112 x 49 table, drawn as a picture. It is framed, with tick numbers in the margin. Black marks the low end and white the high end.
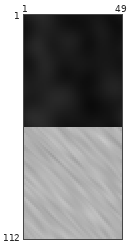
It is made of 2 by 1 panels. Panel 1,1: very low, smooth, faint in contrast. Panel 2,1: high, slanting down to the right, faint in contrast.
